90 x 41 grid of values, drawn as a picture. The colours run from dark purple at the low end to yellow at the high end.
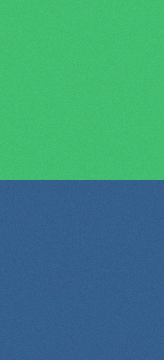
The table splits into 2 rows of 1 panel. Panel 1,1: high, flat. Panel 2,1: low, flat.
